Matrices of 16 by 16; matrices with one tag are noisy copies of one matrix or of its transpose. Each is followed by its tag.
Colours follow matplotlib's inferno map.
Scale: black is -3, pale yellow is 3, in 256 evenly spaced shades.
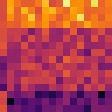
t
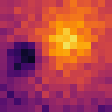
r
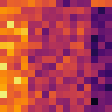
t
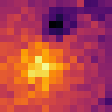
r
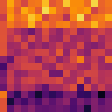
t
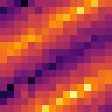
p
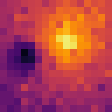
r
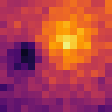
r
